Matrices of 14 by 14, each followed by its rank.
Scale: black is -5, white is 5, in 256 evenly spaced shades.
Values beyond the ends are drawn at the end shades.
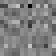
two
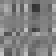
two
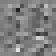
three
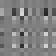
one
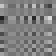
one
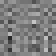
two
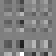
one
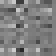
two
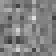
three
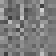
three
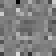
three
